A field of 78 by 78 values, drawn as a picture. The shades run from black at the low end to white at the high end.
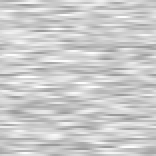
Streaks run across, left to right. Neither half mirrors the other. No overall slope runs across the table. On average the colour sits 80% of the way up the scale. The values follow a bell shape.
